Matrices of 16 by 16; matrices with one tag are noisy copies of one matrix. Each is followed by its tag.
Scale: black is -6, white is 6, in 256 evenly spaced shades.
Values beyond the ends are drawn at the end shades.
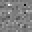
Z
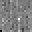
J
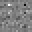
Z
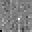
J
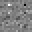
Z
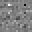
Z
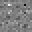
Z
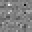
Z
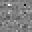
Z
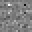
Z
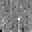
J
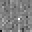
J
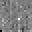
J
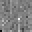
J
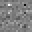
Z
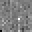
J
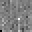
J
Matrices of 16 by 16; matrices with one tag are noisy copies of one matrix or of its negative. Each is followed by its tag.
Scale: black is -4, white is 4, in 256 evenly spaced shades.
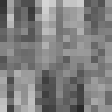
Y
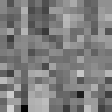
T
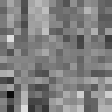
T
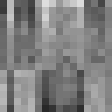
Y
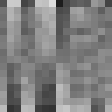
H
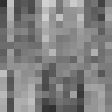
Y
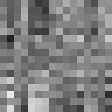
T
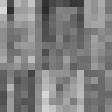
Y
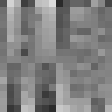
H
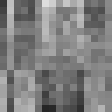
Y
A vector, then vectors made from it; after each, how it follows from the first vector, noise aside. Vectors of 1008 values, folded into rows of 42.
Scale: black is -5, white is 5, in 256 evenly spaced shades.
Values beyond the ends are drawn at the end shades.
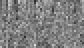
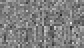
wrapped around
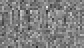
wrapped around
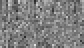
copied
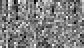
scaled up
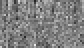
copied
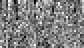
scaled up
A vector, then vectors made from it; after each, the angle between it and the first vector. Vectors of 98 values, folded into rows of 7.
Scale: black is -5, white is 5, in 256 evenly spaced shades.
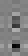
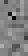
partly aligned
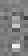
nearly opposite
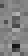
nearly parallel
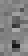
nearly parallel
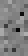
orthogonal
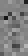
partly aligned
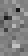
partly opposed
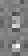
nearly opposite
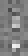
nearly opposite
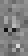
partly opposed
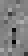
orthogonal
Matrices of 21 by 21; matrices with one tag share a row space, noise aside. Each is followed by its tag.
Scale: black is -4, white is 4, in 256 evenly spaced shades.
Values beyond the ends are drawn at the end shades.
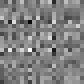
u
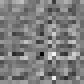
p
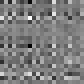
u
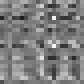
p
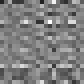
p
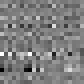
u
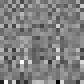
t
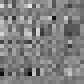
u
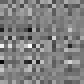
u
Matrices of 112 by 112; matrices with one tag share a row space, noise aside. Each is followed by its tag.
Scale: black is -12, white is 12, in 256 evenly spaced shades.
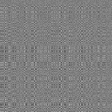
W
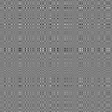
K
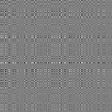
W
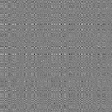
W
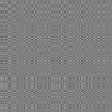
W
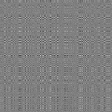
K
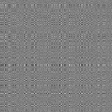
W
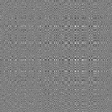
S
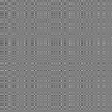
W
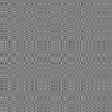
W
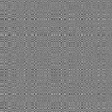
W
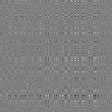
S
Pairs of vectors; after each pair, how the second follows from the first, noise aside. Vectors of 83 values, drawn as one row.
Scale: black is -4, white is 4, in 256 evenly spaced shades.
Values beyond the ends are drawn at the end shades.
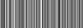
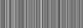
shrunk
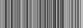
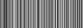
shuffled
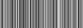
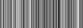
sign-scrambled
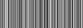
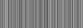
shrunk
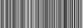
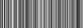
wrapped around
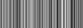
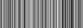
sign-scrambled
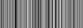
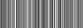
sign-scrambled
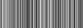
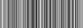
sign-scrambled
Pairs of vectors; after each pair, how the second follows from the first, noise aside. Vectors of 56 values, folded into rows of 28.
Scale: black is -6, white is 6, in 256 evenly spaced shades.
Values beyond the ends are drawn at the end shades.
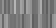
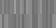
shrunk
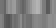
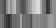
scaled up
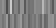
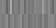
shrunk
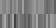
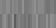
shrunk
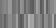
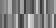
scaled up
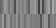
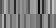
scaled up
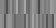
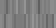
shrunk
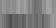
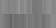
shrunk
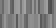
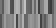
scaled up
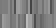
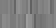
shrunk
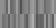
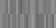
shrunk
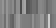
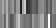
scaled up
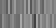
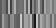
scaled up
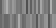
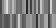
scaled up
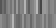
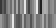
scaled up
